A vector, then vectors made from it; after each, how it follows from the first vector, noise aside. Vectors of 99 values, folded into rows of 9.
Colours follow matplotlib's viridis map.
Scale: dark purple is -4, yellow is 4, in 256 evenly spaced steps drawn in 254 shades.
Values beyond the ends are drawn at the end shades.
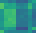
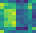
scaled up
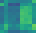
reversed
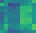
reversed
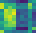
scaled up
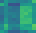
reversed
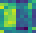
scaled up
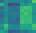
reversed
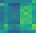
reversed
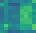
reversed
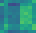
reversed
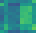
reversed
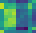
scaled up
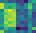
scaled up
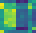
scaled up
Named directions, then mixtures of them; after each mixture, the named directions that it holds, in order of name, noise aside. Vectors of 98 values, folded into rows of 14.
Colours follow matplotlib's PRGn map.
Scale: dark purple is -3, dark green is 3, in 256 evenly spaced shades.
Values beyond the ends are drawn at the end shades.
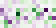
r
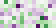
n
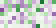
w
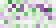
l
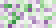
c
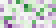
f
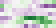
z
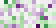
n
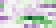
z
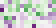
f, w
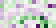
n, z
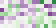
w, z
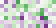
c, f, n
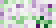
l, n, z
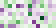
c, n, w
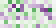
l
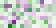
c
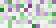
f, w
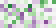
c, w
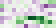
z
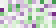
w, z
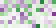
w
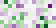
n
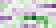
z
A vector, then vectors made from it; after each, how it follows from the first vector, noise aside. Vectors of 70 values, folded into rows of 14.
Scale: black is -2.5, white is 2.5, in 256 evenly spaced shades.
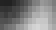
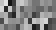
sign-scrambled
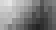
negated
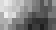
negated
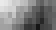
negated
